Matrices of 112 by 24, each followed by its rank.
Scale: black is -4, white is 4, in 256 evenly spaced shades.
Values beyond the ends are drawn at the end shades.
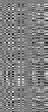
three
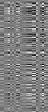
two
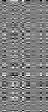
two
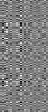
three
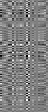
two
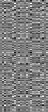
three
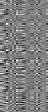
three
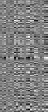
three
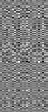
three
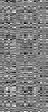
three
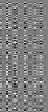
two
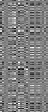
three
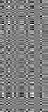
two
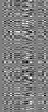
three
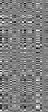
three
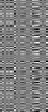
two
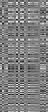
two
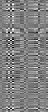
two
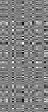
two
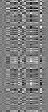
two
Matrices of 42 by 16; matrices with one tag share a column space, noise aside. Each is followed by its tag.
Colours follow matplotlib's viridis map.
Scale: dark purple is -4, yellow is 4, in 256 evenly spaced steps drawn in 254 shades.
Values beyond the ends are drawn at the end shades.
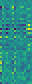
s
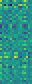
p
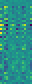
s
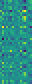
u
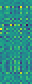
s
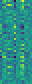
p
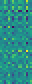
u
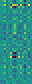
p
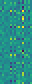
u
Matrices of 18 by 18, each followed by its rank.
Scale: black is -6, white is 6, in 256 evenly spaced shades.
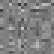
three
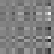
one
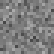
full rank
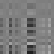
one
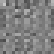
three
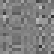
three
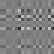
one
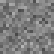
full rank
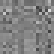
three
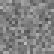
full rank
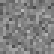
full rank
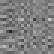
three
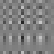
one
